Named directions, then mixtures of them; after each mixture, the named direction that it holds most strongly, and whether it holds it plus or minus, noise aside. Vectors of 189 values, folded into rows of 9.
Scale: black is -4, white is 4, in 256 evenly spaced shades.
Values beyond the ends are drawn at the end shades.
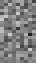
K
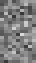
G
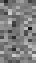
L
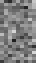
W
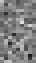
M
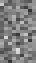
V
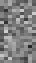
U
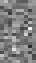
L, minus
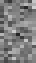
W, plus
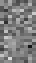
U, plus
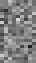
U, plus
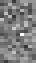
G, plus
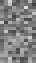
U, plus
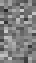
U, plus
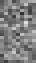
G, plus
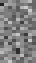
V, minus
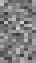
V, plus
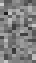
G, minus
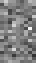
L, minus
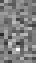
M, minus
